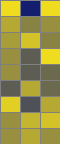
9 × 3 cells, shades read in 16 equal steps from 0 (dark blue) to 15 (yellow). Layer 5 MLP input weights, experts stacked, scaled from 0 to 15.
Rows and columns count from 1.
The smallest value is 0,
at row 1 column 2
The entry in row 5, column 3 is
6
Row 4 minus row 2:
-2 -3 6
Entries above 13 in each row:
2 0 0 1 0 0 1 0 0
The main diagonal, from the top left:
15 8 8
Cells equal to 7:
0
